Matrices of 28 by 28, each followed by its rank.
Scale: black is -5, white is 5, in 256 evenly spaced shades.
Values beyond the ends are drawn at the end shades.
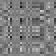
two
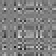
two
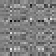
three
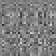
three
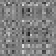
three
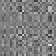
three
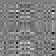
two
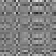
two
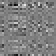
three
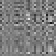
three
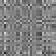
two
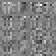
three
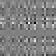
two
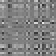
two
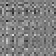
three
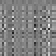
two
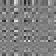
two
